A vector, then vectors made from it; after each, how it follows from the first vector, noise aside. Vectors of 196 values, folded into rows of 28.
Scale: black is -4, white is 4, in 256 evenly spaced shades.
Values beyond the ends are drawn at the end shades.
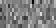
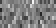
sign-scrambled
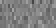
shrunk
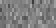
shrunk
